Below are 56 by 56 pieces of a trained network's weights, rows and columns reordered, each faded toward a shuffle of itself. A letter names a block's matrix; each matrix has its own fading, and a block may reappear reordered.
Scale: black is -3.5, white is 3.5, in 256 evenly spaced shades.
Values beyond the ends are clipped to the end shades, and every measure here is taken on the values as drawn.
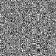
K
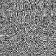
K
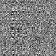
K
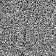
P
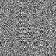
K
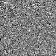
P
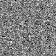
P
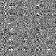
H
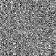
K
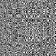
H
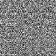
K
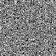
P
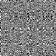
H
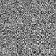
K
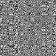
H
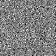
P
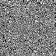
P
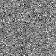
P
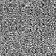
K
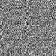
K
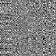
H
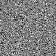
P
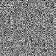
K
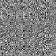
H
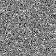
P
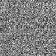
K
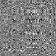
H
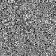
P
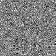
P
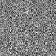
K
